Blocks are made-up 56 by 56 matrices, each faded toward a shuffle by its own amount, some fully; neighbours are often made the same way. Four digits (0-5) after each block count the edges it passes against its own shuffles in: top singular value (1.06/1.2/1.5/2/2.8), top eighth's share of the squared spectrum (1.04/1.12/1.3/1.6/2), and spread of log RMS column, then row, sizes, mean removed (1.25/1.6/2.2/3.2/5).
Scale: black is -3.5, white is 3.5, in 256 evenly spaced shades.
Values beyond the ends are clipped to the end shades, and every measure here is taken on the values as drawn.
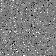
1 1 0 0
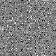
3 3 2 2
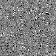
3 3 2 1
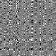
4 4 3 2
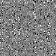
3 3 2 0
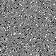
0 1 0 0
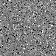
1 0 0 0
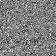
2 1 0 0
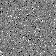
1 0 0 0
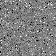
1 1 0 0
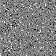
2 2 1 0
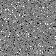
1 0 0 0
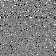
3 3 1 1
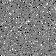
0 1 0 0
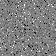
0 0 0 0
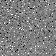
0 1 0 0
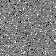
0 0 0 0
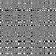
5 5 2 3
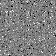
2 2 0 0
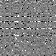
4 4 1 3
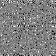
3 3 1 2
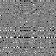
4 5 1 3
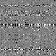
4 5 1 3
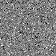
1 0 0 1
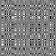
5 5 4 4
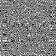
3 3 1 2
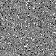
2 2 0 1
